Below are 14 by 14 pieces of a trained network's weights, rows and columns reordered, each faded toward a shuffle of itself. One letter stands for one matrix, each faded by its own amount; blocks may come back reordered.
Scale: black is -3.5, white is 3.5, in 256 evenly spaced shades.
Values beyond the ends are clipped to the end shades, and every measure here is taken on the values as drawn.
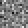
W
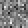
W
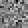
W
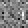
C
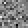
W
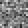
W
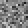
W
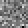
W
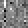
C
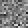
W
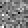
W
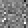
C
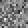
W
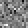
W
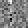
C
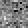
W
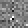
C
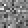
W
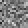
W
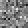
W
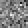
W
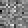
C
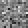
W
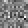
C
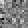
C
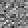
W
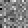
C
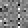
C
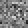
W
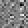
C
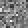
W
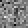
W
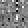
C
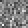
W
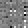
C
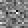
C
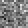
W
